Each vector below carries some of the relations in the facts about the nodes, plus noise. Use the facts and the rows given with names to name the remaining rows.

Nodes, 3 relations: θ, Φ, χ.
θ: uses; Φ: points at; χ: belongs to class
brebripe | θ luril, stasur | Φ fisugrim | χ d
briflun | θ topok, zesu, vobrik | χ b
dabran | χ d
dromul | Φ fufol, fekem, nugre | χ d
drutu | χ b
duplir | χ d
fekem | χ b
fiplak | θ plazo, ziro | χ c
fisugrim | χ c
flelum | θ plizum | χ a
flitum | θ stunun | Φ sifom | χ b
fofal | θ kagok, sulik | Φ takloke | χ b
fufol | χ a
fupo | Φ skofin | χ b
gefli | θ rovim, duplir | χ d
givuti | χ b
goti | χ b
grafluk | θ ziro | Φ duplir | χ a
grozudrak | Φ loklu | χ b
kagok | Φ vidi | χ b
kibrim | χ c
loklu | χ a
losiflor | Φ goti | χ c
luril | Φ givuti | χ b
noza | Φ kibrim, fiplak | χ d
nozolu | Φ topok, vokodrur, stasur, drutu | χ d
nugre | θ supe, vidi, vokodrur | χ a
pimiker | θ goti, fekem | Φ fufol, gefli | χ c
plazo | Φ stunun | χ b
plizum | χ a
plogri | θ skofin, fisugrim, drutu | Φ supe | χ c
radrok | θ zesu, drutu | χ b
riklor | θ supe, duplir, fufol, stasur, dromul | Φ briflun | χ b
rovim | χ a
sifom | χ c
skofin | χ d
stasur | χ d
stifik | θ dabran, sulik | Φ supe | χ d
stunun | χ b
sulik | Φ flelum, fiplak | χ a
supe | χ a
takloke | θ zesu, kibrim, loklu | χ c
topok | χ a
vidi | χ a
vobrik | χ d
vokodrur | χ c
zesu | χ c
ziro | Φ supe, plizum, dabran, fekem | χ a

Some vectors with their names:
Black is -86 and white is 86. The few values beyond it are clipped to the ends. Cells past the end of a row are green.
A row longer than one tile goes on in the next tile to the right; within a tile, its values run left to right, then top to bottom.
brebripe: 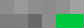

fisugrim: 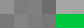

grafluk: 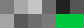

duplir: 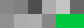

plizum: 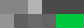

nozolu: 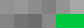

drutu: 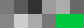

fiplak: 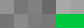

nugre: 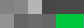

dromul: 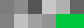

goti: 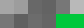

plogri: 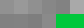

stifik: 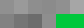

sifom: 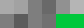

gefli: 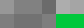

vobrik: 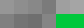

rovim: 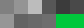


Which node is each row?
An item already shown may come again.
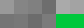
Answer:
skofin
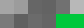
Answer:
goti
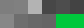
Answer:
flelum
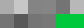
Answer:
losiflor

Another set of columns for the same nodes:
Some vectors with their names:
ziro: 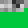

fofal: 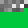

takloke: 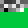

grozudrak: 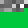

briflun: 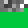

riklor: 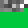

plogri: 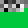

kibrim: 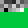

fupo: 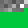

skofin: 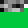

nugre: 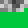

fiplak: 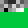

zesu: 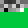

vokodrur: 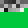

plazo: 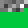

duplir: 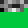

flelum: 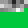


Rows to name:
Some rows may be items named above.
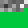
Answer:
drutu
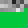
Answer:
sulik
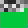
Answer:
losiflor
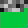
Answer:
noza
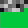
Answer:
noza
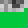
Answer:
topok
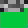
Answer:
brebripe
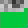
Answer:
topok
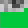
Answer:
topok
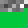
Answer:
radrok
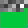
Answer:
kagok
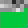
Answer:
sulik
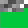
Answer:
goti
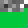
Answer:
fekem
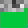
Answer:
grafluk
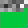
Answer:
drutu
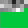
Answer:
flelum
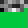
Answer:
duplir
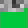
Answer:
grafluk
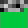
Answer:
stifik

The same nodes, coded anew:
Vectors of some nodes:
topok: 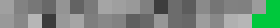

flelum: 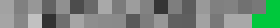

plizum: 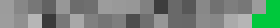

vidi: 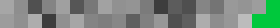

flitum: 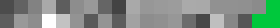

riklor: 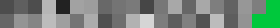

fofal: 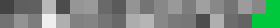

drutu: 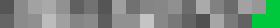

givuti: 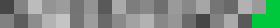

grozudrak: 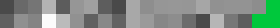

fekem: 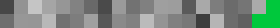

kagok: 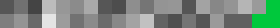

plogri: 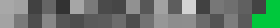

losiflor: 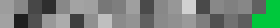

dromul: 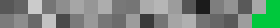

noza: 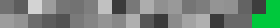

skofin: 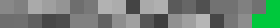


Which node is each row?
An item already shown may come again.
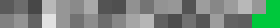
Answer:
kagok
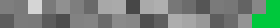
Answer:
gefli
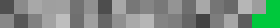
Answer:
goti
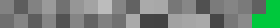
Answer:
nozolu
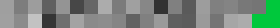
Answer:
flelum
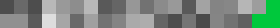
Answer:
fupo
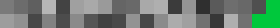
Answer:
stifik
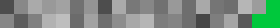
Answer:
goti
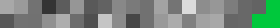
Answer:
sifom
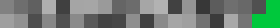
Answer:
stifik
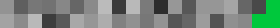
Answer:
sulik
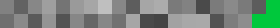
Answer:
nozolu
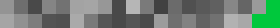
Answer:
ziro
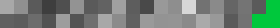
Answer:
takloke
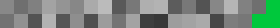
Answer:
brebripe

